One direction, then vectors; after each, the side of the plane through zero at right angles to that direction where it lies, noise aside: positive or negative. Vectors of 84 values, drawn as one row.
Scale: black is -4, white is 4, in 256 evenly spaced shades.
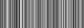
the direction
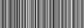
positive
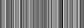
negative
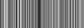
positive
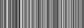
positive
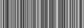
negative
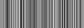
negative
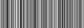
negative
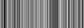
positive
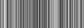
negative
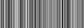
negative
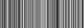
positive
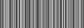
positive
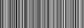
positive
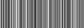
negative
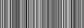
positive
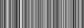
positive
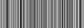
negative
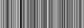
negative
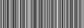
negative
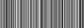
negative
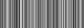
positive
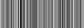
negative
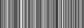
positive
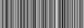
negative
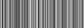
positive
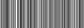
negative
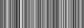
positive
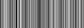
positive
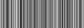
negative
